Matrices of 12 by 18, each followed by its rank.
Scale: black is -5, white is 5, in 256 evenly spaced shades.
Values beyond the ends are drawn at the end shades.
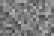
full rank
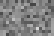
full rank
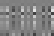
one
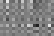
two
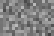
full rank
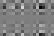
one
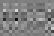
two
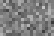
full rank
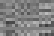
two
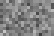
full rank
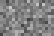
full rank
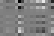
one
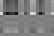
one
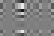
one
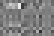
two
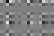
one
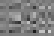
two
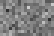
full rank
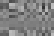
two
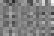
two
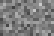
full rank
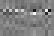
two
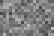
full rank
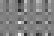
one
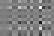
one
